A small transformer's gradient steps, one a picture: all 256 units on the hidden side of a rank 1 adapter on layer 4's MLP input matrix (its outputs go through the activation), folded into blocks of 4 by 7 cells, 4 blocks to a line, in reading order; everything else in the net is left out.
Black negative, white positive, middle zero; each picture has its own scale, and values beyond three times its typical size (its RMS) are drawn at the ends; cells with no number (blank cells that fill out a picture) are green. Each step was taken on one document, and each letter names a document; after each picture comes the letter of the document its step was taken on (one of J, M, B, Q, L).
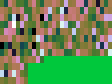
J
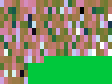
J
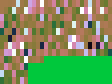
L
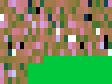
L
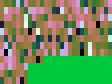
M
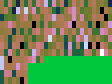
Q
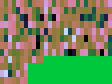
Q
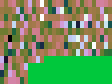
L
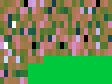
J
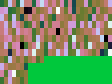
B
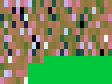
Q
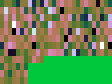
B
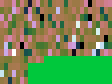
L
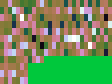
B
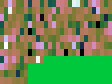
M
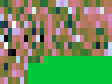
J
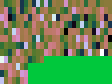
Q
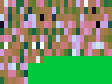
M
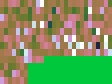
L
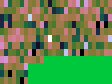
M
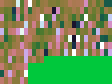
B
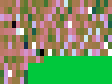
J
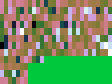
J
